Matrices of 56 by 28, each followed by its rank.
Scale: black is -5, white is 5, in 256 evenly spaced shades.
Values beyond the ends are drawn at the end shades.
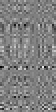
three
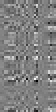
three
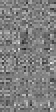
five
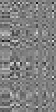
three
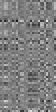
three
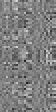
five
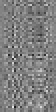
three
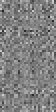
five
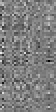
five
